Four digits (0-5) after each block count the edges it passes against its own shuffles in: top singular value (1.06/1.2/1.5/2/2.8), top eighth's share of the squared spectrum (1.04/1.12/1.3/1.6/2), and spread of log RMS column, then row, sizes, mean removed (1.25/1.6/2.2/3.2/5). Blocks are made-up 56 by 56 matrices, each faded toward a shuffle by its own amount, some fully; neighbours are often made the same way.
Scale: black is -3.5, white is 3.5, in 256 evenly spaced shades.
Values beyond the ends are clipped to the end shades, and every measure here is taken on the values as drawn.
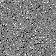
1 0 0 0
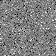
0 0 0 0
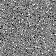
0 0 0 0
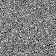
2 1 0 0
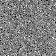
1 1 0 0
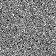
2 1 0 0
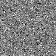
0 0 0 0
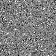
0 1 0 1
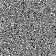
0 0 0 0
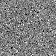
0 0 0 0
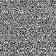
3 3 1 1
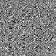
3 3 1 2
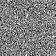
3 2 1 1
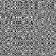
4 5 3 3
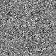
2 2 0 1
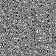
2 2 1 1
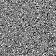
2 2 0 0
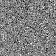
2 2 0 0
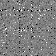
2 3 2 2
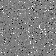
2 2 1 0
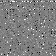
3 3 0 1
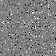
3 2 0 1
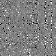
4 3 2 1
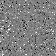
2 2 0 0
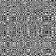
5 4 3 3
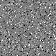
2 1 0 0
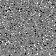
2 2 0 0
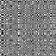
5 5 3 3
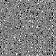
3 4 2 0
